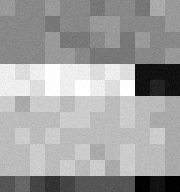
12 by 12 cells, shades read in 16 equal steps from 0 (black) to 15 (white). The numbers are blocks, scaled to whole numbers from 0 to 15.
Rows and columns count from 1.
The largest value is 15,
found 4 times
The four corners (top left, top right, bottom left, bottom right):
9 9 5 0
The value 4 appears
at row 12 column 3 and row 12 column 5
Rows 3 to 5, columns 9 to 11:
7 9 8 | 7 8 8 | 13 1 1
